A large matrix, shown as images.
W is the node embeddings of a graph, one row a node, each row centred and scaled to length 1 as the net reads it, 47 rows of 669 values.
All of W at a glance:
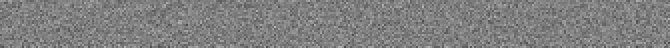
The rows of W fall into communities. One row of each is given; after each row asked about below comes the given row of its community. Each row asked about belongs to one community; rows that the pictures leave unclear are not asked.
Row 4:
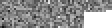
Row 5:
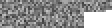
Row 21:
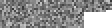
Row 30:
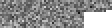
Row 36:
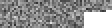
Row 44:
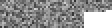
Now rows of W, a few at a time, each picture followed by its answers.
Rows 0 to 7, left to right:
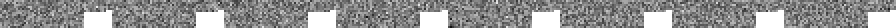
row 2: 30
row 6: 5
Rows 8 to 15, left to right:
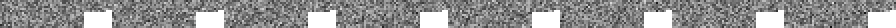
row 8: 4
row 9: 30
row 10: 36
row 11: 36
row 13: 4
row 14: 36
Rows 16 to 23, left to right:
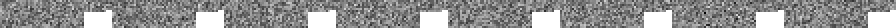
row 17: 30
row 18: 44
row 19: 4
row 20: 36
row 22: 21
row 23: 36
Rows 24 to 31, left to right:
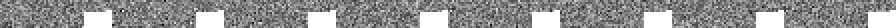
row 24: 4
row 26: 30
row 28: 4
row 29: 21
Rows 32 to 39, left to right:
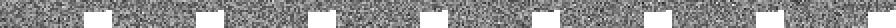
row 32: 44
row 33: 5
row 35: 44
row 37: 5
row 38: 5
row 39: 21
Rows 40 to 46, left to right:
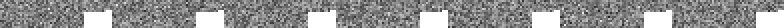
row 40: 4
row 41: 30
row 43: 30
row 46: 4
